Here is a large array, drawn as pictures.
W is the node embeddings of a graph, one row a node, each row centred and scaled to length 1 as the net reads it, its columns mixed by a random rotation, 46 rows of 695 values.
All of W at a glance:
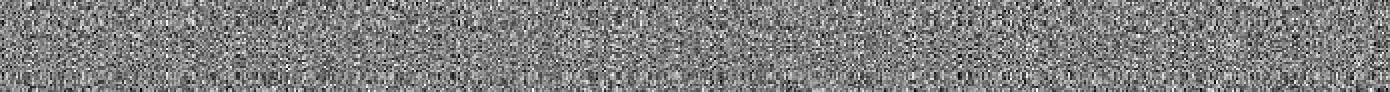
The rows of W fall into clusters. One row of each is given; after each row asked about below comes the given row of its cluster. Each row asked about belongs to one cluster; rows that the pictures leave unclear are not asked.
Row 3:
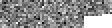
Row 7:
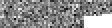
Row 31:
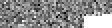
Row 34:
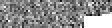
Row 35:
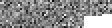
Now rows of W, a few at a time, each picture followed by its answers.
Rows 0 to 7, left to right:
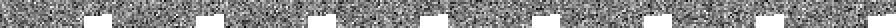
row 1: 35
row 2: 35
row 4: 3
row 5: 31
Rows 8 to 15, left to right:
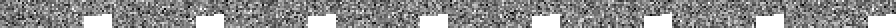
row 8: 31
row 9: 35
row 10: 31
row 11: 31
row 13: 34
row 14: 34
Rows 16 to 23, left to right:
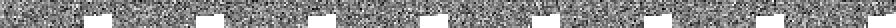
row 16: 7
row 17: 3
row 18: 3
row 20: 34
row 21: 7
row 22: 3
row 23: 34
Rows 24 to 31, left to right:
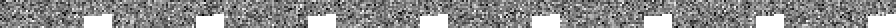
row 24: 31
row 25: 34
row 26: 7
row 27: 31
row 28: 31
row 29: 3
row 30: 35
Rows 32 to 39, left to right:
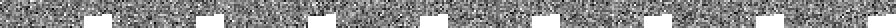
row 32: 35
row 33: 3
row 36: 31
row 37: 31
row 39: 31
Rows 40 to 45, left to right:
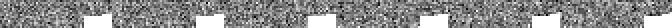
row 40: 34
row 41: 34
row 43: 3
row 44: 34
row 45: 34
